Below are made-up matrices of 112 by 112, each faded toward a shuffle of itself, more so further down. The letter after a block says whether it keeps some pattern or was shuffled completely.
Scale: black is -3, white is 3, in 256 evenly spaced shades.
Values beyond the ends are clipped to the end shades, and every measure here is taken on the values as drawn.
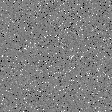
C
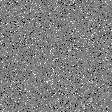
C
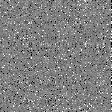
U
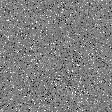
C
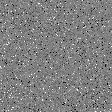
C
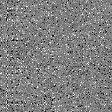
U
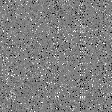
U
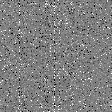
U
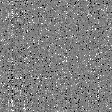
U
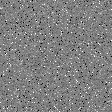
C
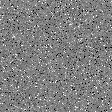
C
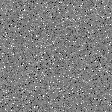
C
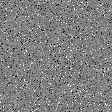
C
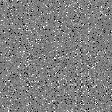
U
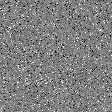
C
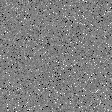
C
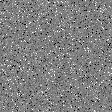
C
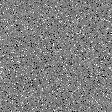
C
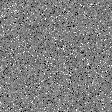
C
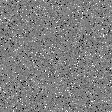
C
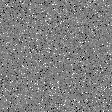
C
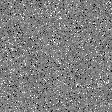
C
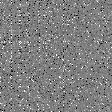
U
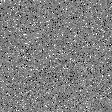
C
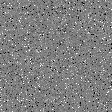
C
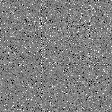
U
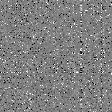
U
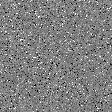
C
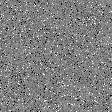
C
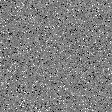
C
